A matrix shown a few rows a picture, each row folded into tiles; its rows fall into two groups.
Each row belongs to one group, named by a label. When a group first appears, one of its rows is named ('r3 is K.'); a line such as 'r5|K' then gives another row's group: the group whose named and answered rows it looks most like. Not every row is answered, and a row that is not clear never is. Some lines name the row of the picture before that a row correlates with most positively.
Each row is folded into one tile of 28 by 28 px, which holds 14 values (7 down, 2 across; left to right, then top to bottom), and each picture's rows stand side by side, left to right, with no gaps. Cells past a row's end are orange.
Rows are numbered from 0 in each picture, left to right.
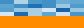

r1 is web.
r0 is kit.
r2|kit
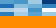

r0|web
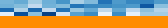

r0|kit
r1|kit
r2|kit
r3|web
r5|web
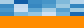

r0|web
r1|web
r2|kit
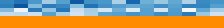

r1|kit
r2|web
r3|web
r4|web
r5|kit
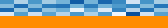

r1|kit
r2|web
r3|web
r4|kit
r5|kit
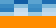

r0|web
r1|web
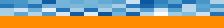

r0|web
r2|kit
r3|kit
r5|web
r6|web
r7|kit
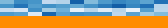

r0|web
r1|kit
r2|web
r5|web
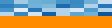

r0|kit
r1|kit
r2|web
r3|kit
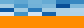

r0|kit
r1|kit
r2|web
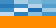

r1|kit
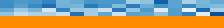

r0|web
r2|kit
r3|web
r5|web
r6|kit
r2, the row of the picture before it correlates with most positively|1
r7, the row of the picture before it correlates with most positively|1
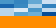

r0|web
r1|kit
